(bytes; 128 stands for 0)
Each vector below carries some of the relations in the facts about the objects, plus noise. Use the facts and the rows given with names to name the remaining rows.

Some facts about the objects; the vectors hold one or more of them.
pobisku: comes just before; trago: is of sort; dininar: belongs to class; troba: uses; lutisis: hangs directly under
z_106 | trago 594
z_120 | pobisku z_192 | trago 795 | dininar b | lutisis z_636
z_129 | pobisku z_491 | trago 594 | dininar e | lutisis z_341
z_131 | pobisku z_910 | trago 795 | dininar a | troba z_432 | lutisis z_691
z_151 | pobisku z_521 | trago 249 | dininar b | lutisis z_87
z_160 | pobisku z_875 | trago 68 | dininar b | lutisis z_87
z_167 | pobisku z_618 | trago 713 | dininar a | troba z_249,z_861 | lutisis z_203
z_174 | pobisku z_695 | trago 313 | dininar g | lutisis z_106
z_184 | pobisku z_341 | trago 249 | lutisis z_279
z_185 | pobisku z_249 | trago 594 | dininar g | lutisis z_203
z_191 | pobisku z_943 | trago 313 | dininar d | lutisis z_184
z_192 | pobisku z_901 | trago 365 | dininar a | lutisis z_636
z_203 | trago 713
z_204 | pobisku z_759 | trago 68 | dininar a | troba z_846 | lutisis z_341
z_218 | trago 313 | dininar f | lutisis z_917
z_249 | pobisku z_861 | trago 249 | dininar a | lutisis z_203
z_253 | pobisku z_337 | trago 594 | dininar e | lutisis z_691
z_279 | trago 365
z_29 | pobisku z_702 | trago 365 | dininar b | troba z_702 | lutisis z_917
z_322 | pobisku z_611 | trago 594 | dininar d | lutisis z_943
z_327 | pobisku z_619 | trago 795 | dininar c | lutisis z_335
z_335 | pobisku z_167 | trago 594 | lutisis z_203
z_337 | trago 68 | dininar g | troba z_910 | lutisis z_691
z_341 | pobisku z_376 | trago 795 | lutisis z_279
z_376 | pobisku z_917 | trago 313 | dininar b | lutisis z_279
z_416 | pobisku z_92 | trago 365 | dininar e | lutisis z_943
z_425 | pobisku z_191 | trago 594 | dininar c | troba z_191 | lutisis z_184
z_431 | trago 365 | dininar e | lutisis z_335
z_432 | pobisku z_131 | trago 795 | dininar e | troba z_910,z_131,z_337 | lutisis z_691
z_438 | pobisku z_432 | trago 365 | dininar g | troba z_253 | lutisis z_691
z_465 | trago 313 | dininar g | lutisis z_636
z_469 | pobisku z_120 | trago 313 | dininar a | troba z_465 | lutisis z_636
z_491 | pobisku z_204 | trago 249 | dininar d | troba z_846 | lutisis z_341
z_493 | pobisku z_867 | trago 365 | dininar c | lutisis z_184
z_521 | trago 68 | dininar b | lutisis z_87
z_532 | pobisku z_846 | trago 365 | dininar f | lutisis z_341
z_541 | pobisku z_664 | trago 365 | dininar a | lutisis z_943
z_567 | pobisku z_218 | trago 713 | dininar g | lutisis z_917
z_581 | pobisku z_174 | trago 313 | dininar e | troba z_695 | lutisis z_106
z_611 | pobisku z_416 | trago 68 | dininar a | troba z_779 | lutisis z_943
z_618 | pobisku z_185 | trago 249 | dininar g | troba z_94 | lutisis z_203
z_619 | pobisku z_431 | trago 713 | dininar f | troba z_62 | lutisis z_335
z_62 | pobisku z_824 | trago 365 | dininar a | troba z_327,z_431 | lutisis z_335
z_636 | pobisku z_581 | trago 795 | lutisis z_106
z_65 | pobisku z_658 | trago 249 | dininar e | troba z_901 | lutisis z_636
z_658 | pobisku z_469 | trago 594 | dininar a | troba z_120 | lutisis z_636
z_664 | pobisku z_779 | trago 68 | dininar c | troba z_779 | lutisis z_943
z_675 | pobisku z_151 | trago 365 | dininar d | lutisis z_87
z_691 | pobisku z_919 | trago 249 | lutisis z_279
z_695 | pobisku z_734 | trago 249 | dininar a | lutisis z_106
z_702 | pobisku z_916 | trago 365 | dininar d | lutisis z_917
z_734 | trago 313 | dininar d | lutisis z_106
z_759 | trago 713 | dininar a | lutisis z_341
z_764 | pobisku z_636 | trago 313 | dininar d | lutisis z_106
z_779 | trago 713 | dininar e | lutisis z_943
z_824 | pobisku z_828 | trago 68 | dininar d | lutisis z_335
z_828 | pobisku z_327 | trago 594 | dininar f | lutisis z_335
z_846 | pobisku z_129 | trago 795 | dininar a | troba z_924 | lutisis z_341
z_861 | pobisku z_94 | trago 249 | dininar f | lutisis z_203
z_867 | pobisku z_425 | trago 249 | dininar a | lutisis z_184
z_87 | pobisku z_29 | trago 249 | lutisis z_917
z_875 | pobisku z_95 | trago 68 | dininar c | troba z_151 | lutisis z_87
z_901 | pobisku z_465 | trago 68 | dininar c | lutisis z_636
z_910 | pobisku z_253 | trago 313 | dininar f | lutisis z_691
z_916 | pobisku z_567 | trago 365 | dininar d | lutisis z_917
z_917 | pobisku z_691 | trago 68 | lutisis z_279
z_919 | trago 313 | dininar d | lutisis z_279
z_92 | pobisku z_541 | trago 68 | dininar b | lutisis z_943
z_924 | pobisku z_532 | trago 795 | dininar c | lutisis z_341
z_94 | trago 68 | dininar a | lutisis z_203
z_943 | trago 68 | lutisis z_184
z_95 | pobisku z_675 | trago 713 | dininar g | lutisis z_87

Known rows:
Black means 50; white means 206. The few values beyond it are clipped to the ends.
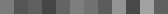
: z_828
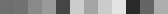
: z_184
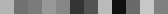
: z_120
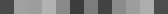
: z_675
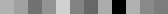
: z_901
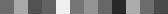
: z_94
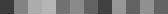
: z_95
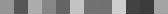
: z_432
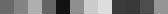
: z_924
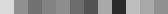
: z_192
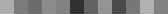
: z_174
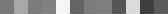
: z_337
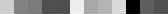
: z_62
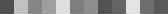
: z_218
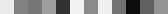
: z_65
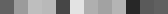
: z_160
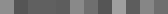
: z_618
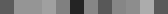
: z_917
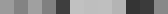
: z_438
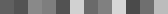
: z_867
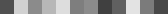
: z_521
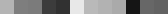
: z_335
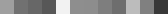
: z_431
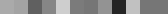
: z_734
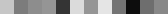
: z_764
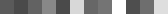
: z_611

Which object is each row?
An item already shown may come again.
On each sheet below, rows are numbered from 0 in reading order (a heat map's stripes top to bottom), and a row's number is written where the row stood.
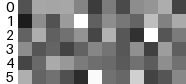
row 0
z_675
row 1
z_779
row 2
z_204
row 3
z_828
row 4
z_702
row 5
z_167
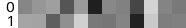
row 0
z_253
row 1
z_734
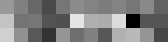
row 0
z_203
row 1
z_62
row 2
z_619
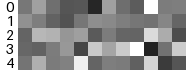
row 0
z_491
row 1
z_203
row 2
z_151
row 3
z_322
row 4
z_337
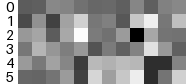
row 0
z_376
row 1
z_664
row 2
z_465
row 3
z_567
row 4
z_438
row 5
z_322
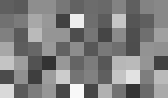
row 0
z_376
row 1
z_29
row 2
z_131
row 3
z_581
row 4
z_619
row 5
z_664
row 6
z_658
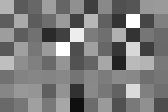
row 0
z_469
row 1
z_204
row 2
z_824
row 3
z_759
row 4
z_695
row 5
z_279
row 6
z_691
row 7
z_910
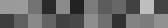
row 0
z_327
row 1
z_846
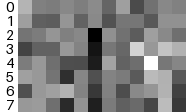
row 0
z_106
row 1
z_581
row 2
z_129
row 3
z_92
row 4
z_491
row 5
z_249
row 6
z_675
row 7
z_327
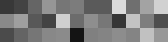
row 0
z_416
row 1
z_861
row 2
z_191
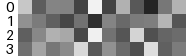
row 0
z_636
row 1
z_185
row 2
z_875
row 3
z_919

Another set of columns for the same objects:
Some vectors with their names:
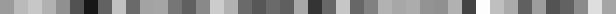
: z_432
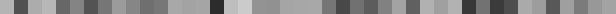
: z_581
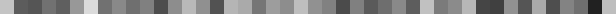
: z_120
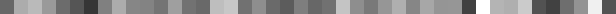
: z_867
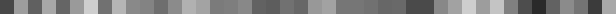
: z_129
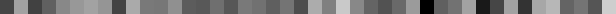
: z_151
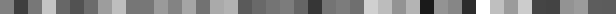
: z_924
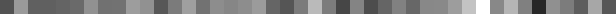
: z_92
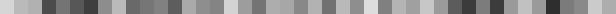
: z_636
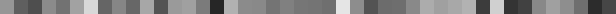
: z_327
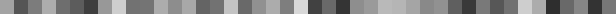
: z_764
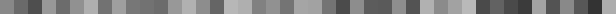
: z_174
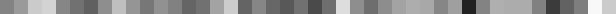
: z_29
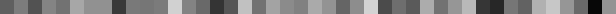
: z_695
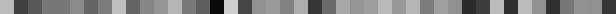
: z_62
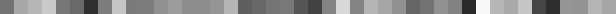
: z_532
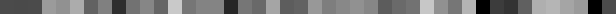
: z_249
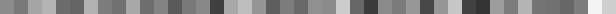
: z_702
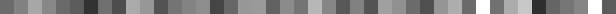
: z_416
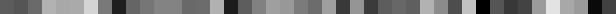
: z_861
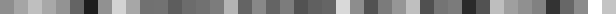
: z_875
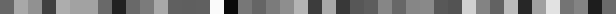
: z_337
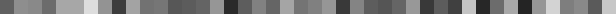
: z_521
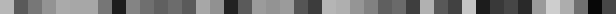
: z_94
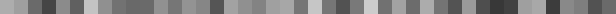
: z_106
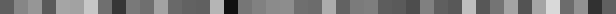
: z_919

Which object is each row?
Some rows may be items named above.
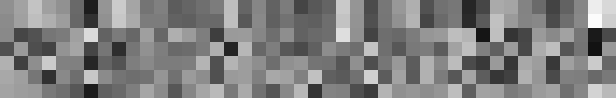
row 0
z_875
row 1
z_875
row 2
z_327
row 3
z_253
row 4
z_618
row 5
z_106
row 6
z_131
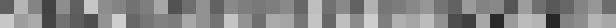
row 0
z_279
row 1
z_636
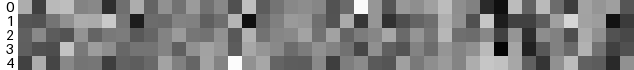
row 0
z_824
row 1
z_861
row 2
z_203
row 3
z_185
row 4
z_910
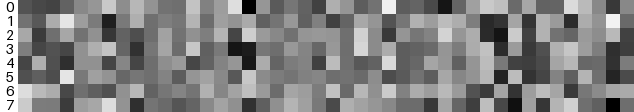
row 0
z_491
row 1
z_167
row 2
z_828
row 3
z_619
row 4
z_691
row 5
z_185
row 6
z_636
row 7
z_465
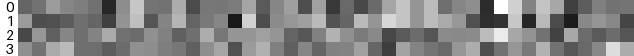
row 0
z_438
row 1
z_335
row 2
z_191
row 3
z_376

